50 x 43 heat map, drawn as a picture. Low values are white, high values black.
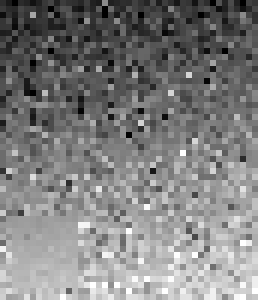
Average level on the scale: 50%. Odd rows or columns: none. Odd patch: calmer, in the bottom left. Slope: up to the top. Ninth with the highest average: top left.
